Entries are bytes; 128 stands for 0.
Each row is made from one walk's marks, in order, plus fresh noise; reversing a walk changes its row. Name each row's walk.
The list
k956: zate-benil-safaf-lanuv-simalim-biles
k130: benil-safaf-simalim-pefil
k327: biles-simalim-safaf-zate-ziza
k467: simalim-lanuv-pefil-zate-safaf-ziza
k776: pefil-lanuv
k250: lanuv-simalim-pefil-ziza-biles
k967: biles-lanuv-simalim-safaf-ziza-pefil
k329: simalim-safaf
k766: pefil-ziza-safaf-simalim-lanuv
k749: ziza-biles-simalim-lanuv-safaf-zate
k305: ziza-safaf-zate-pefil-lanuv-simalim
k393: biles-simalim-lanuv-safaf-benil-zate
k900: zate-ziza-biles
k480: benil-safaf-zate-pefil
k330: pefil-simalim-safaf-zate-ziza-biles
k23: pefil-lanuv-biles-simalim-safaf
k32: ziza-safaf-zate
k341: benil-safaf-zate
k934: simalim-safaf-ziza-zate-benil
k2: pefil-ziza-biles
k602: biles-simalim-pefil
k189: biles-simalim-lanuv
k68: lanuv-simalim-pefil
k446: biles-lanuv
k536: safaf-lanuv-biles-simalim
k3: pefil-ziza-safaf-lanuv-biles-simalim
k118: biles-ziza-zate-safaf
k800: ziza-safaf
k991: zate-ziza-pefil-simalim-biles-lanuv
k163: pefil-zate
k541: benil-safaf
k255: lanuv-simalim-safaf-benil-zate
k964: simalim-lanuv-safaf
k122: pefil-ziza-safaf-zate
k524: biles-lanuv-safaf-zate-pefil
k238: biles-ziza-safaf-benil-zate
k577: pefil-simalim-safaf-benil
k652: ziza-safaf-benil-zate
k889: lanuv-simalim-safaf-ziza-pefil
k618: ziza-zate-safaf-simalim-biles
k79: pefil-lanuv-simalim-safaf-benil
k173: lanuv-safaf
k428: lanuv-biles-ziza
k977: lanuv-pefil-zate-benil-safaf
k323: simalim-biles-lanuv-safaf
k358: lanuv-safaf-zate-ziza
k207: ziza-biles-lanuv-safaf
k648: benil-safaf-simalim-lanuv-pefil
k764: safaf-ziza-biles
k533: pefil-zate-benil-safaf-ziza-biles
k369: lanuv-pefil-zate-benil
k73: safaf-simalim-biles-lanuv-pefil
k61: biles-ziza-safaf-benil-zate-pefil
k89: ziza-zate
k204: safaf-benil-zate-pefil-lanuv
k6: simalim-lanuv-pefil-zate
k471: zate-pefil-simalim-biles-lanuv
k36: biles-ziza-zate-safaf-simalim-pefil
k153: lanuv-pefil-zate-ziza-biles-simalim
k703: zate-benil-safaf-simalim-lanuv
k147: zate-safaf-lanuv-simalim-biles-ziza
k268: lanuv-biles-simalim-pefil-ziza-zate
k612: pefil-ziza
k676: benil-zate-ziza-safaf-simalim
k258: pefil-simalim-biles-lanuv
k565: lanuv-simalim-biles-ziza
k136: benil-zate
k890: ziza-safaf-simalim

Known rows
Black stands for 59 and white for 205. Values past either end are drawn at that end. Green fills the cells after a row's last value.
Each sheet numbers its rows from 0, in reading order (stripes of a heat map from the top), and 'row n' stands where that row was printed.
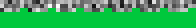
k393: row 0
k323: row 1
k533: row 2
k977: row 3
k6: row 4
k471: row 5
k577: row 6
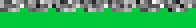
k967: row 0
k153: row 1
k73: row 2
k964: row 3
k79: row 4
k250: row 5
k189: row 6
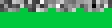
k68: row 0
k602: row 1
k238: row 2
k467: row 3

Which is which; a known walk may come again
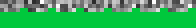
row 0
k173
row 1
k258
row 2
k533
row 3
k393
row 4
k749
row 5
k330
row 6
k967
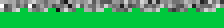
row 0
k61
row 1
k238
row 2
k189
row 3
k890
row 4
k163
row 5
k327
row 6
k428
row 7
k73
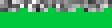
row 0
k250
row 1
k652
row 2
k764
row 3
k536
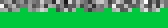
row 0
k541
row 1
k577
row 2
k471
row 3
k776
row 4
k341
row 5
k934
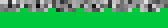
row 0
k991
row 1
k467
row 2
k446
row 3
k977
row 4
k118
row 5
k32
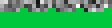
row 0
k900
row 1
k6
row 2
k565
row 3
k323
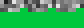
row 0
k23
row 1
k68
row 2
k207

